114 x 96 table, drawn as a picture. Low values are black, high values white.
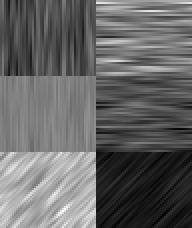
It is made of 3 by 2 panels. Panel 1,1: low, streaked downward. Panel 1,2: middling, streaked across, strong in contrast. Panel 2,1: middling, streaked downward, faint in contrast. Panel 2,2: low, streaked across. Panel 3,1: high, slanting up to the right. Panel 3,2: very low, slanting up to the right, faint in contrast.
